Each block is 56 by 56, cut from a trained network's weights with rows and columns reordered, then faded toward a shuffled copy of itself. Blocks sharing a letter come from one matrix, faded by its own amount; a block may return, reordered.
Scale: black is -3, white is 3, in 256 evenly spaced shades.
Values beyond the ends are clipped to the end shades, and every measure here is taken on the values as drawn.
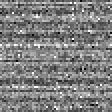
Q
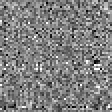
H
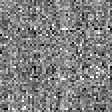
H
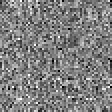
H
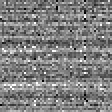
Q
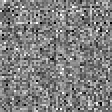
H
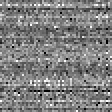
Q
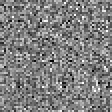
H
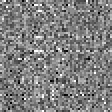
H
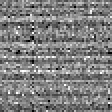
Q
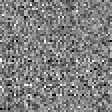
H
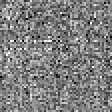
H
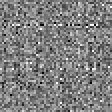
H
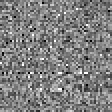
H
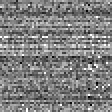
Q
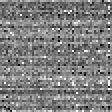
Q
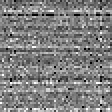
Q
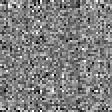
H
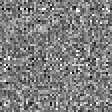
H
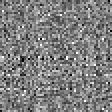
H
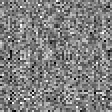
H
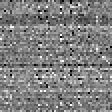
Q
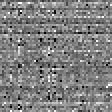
Q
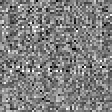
H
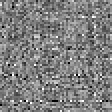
H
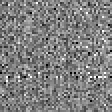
H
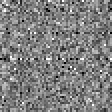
H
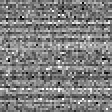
Q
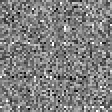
H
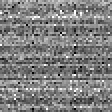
Q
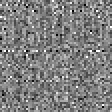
H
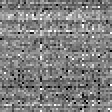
Q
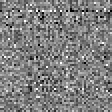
H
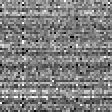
Q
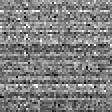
Q
